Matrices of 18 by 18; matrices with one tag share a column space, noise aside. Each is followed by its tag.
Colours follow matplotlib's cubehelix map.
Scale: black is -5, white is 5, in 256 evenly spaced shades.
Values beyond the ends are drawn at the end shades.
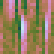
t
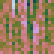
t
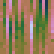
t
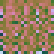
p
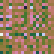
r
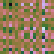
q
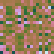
p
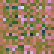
r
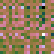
r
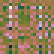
r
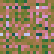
r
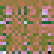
p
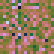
r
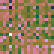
r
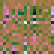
p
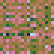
r
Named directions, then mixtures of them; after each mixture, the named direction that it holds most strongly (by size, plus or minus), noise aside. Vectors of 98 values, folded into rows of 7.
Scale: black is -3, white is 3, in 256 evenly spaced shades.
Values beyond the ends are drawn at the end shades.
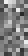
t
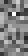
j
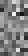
j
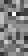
j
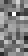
j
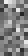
t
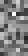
j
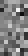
t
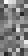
t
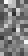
t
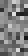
j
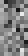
t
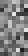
j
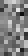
t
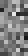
j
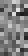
j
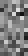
j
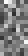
t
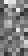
t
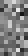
t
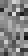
j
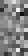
t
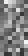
t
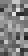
j
